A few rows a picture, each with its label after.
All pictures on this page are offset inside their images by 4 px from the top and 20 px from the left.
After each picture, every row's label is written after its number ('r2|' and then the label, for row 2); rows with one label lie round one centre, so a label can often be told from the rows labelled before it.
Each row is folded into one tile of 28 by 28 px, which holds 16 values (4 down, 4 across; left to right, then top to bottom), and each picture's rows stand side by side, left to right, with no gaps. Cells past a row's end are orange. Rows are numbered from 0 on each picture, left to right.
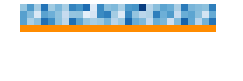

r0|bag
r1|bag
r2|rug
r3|bag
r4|rug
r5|bag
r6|bag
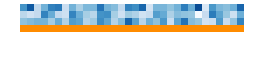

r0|rug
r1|rug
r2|bag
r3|bag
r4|rug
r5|bag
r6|rug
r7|bag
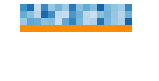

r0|rug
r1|bag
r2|bag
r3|bag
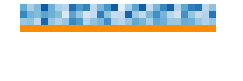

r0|bag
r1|bag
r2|rug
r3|rug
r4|rug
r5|rug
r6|rug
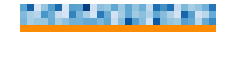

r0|rug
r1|rug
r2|rug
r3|bag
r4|bag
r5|rug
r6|bag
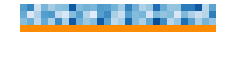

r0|rug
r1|bag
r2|bag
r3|bag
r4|bag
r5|bag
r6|rug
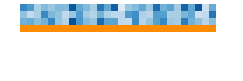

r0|rug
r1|bag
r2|bag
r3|rug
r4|bag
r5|bag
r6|rug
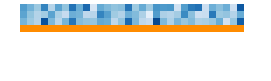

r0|bag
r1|bag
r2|rug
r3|bag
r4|bag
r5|rug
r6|rug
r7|bag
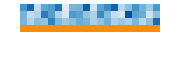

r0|rug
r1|rug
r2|rug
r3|rug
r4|bag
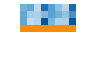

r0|bag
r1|bag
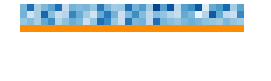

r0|rug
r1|rug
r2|bag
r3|bag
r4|bag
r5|rug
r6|rug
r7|rug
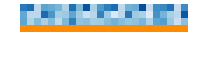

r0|rug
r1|bag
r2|rug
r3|rug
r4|rug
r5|rug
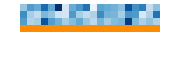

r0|bag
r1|rug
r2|rug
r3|bag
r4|rug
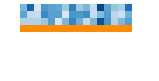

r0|rug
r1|bag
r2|bag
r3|bag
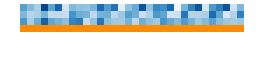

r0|bag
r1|rug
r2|bag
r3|rug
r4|rug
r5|rug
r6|rug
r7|rug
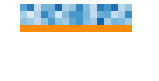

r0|rug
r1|rug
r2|bag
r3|rug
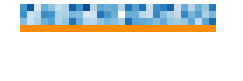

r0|rug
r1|bag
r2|rug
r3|bag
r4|rug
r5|rug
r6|bag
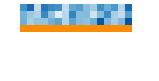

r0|rug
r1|rug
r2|bag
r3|bag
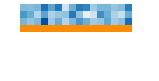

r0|bag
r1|rug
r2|rug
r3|bag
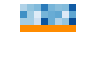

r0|bag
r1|bag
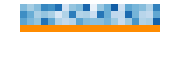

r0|bag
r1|rug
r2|rug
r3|rug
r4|bag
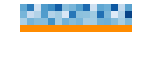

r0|rug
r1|rug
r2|rug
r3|rug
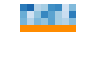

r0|rug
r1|rug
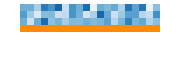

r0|bag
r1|rug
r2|rug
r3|bag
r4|rug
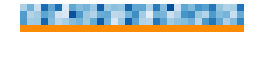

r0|bag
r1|rug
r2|bag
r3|bag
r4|bag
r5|rug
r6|bag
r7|bag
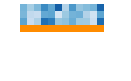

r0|bag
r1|rug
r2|bag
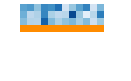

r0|bag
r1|rug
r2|rug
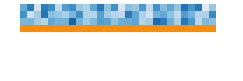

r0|rug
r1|bag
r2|bag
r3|rug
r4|bag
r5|bag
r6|rug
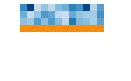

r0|rug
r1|bag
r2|rug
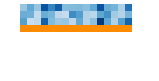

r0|bag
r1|rug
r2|bag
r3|bag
